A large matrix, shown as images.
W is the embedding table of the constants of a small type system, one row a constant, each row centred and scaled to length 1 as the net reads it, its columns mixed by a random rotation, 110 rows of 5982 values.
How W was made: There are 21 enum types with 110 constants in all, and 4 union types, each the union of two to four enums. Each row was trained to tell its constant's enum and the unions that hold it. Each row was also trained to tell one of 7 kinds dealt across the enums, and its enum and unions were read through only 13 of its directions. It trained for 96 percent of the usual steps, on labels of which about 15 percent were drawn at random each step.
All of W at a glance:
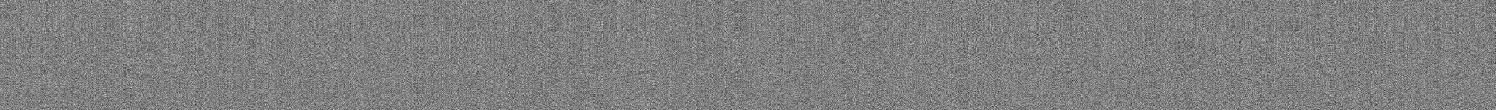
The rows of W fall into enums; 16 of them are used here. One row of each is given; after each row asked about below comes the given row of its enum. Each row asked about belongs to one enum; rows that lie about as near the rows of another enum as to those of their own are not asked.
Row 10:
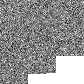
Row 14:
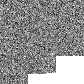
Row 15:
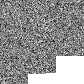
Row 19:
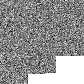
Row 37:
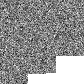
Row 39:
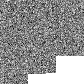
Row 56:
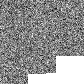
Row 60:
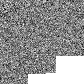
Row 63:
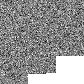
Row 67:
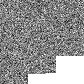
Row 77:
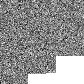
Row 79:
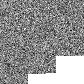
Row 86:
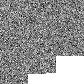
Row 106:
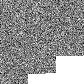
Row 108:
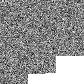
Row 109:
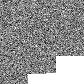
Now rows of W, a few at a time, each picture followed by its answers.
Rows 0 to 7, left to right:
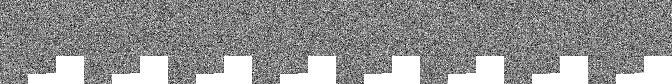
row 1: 19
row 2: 19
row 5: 63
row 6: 56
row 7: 14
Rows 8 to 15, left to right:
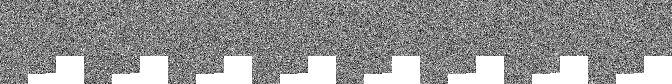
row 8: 15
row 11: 19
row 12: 60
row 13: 56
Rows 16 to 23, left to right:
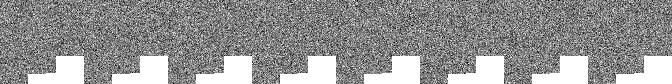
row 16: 15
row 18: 63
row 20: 67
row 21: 60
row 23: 19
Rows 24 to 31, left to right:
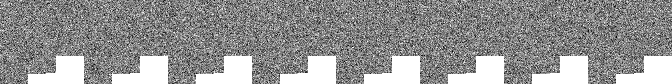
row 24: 86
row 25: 79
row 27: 79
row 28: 19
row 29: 63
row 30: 79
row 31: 56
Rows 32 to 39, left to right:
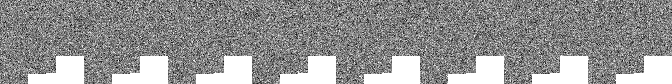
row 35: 109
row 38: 86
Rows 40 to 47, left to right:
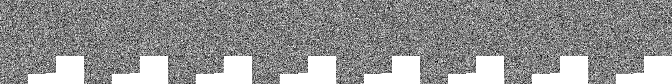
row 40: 39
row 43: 77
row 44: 39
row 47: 67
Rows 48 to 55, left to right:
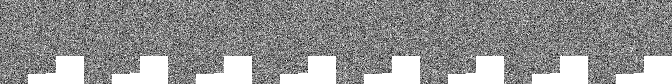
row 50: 60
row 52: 106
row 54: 79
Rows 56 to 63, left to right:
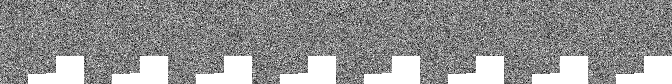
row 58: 15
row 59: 63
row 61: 106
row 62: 109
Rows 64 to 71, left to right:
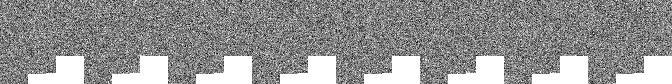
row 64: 56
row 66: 77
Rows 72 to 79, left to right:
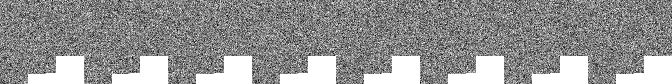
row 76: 60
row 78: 15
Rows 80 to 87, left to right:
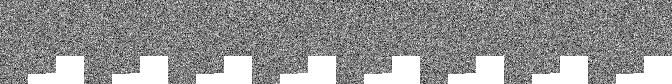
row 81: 63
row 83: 109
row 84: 14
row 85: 108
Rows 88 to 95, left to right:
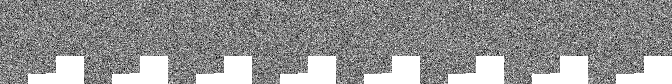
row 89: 108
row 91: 60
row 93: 109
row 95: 56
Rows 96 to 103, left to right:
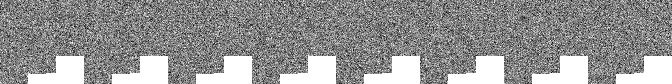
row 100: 109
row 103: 77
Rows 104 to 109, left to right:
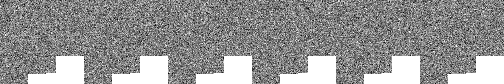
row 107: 37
